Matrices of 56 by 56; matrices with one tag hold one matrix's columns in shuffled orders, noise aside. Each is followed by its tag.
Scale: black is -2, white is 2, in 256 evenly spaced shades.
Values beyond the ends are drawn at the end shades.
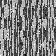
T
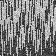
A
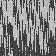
A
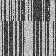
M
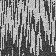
A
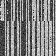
M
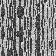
T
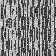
T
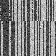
M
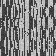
T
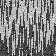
A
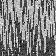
A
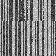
M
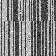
M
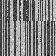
M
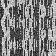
T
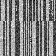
M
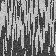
A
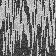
A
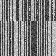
M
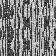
T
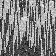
A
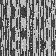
T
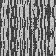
T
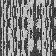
T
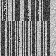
M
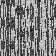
T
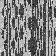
T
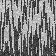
A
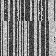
M
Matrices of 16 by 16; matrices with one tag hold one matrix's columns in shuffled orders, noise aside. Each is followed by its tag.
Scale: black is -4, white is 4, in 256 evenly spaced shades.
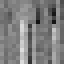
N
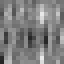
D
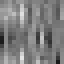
D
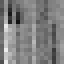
N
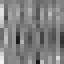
D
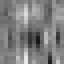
D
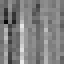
N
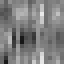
D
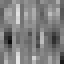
D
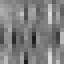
D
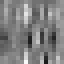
D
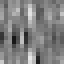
D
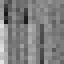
N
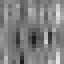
D
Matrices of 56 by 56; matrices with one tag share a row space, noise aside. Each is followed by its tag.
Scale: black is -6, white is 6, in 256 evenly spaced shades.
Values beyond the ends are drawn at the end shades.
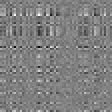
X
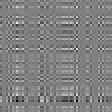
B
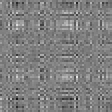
B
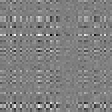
X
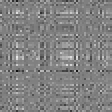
B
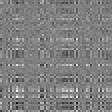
B
